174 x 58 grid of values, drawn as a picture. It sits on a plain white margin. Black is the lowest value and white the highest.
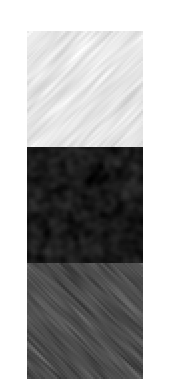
The table splits into 3 rows of 1 panel. Panel 1,1: very high, slanting up to the right, faint in contrast. Panel 2,1: very low, blotchy, faint in contrast. Panel 3,1: low, slanting down to the right, faint in contrast.
